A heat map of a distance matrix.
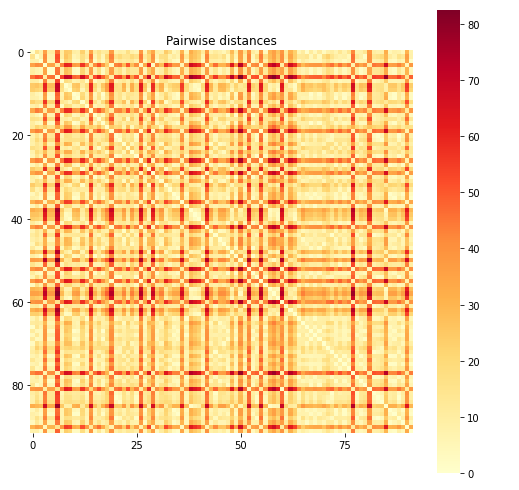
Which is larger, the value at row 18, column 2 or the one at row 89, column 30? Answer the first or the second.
the first
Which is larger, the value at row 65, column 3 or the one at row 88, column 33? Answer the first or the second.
the first
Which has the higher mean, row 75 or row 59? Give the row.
59
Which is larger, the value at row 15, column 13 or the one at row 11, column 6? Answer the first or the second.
the second
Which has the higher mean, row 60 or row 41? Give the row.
60
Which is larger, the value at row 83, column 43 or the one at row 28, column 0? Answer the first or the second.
the second
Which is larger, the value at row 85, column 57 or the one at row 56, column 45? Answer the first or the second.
the second
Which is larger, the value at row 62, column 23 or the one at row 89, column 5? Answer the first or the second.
the first
